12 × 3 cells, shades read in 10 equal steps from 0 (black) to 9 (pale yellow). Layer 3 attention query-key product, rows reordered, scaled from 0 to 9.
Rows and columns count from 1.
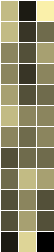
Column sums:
56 50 54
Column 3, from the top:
9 4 6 5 4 5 5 4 6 3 3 0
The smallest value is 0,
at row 12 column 3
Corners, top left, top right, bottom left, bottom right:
7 9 1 0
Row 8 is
3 4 4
